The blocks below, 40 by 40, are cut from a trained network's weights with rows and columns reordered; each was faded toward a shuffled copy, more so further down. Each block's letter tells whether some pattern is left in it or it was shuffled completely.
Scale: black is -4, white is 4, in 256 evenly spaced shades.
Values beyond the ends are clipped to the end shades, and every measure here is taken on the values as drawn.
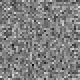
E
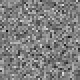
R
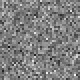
R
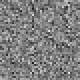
E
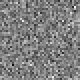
R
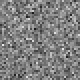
R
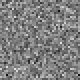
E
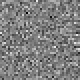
E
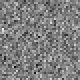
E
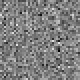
E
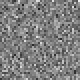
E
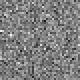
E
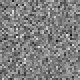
E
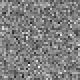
R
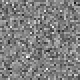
R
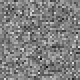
E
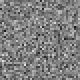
E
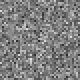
R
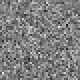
R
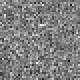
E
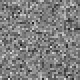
R
